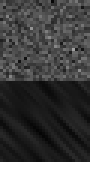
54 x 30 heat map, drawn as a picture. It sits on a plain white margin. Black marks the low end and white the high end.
The table splits into 2 rows of 1 panel. Panel 1,1: low, fine-grained. Panel 2,1: very low, slanting down to the right, faint in contrast.
